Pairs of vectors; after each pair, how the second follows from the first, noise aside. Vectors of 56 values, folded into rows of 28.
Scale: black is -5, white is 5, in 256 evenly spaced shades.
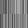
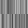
sign-scrambled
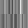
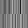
sign-scrambled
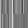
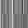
copied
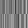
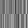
copied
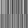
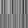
sign-scrambled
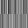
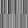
copied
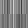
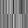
sign-scrambled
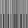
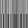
copied
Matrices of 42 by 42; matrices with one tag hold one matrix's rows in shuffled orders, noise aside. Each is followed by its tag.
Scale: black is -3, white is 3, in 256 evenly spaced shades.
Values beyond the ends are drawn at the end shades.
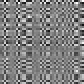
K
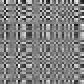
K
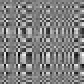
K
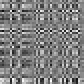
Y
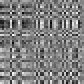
Y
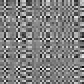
K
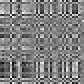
Y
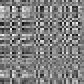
Y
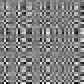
K
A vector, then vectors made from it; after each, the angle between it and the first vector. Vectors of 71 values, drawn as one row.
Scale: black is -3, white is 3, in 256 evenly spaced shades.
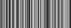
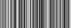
nearly opposite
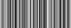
partly opposed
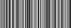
nearly parallel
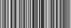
nearly opposite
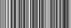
nearly opposite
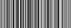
partly aligned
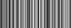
nearly parallel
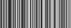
orthogonal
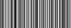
partly opposed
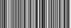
partly opposed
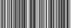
partly opposed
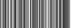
nearly opposite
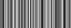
partly opposed
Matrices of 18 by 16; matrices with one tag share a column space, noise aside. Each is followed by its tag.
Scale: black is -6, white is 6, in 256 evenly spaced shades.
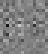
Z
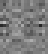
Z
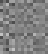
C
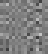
C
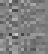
C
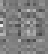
Z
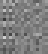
C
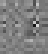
Z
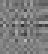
Z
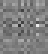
Z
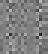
C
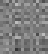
C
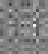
Z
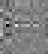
Z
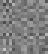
C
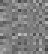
C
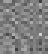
C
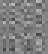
C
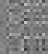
C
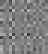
C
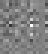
Z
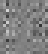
Z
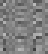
C
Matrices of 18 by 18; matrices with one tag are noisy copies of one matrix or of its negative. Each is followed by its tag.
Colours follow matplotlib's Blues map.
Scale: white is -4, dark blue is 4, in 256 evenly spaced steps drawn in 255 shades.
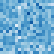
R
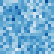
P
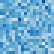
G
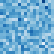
G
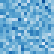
G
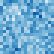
P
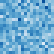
G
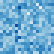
R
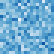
G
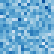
G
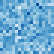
R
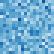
G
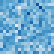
R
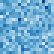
G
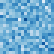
G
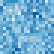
P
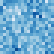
P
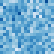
P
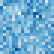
P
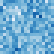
P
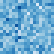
R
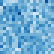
P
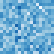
R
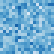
R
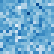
R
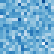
G
